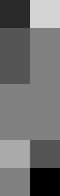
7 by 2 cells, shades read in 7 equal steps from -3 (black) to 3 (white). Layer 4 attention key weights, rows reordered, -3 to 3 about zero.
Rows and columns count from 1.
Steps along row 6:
down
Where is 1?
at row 6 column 1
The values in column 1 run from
-2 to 1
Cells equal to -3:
1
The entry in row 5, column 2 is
0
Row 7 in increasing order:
-3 0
